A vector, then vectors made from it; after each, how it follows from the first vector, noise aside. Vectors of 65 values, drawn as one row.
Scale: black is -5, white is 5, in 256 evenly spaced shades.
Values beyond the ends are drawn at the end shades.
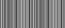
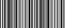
scaled up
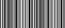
scaled up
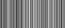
sign-scrambled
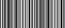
scaled up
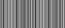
reversed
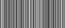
sign-scrambled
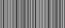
reversed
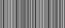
reversed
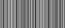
reversed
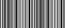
scaled up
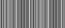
negated
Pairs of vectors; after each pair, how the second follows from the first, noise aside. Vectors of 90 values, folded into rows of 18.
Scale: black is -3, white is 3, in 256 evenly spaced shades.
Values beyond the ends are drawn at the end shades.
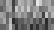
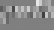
partly zeroed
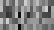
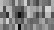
sign-scrambled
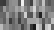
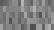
shrunk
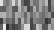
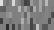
partly zeroed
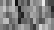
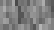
shrunk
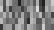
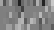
partly zeroed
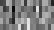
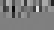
partly zeroed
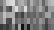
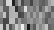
sign-scrambled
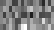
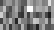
wrapped around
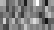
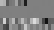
partly zeroed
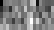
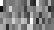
sign-scrambled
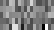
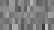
shrunk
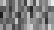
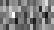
wrapped around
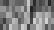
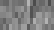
shrunk
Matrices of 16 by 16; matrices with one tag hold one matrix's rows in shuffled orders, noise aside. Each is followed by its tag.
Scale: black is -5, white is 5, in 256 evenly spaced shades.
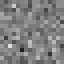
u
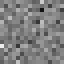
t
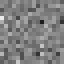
t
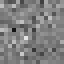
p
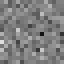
t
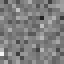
t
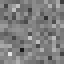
u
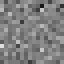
t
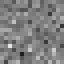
u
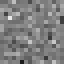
u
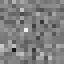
p
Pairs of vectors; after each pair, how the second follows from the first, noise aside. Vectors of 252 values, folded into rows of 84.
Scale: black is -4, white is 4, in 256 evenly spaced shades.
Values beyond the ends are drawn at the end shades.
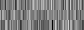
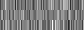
sign-scrambled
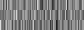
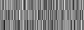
shuffled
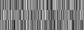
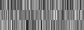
shuffled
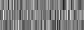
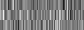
sign-scrambled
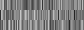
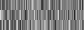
sign-scrambled
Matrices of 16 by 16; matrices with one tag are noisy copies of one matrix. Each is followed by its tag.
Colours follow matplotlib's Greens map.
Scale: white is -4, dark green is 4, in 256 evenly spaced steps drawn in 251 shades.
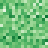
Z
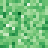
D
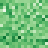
Z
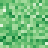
Z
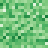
Z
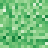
Z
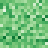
Z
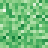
Z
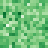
D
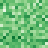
Z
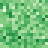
Z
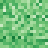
Z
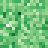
D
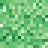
Z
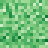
Z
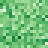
Z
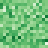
Z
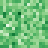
D
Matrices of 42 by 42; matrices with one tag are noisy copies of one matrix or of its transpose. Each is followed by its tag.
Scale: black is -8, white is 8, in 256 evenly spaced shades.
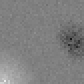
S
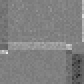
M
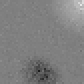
S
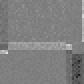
M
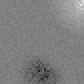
S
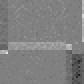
M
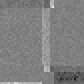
M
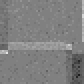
M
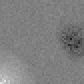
S
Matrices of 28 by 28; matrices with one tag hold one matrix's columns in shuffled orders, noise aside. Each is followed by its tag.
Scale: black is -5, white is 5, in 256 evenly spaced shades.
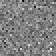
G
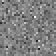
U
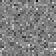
G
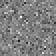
U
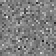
U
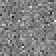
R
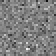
G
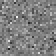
U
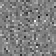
R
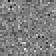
G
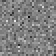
R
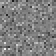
G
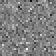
G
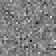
U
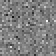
R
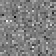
R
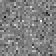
R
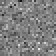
G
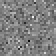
U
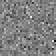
U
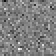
G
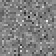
R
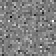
R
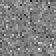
G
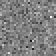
U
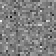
R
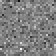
G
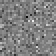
R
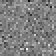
G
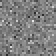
R
